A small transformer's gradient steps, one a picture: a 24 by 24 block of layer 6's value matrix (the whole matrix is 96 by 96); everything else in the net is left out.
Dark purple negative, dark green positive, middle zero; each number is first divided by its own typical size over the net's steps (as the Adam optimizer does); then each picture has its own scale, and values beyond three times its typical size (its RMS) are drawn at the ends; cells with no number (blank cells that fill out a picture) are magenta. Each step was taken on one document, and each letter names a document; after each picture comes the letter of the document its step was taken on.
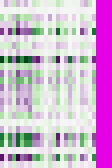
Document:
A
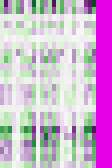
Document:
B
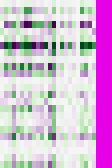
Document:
B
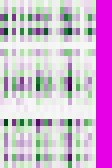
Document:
B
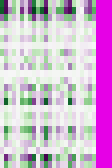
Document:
B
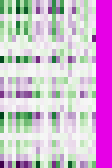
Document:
A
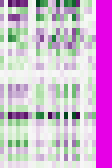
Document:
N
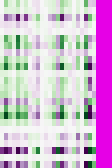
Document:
A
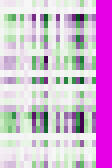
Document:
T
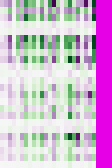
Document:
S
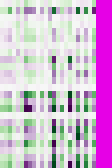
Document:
S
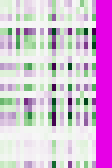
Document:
S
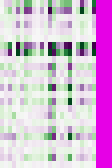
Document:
S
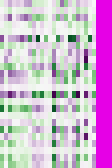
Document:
N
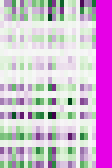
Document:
S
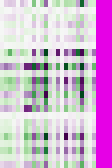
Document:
T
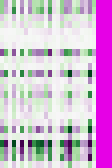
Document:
B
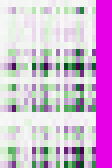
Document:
T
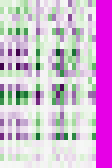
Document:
N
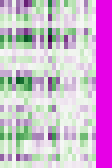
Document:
A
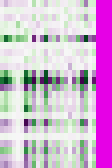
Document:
T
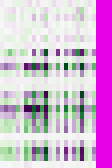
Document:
T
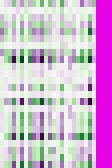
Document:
B
